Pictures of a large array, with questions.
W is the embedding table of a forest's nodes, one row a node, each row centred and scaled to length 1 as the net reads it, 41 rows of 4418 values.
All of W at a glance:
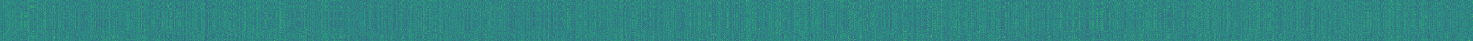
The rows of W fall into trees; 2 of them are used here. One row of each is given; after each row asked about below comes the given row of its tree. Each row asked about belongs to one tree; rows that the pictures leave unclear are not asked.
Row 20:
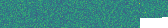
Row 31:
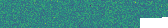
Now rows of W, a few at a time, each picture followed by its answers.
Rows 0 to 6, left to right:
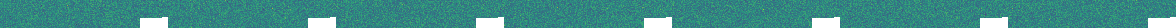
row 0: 31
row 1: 31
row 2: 20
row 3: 20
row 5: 31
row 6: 31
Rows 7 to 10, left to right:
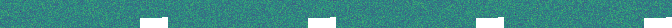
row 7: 31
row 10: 31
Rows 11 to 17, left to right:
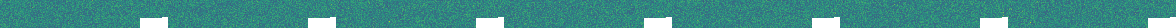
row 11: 20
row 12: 20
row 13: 20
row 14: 20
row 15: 20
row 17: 20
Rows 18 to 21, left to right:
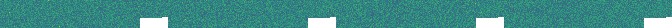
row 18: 31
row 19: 20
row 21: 20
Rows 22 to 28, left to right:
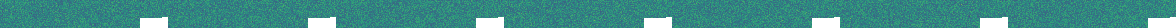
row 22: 20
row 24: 20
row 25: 20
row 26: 20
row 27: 20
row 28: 20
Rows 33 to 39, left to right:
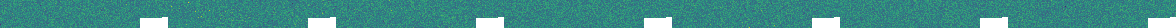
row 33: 31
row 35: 31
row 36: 31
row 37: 31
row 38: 31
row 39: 20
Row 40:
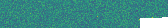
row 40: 31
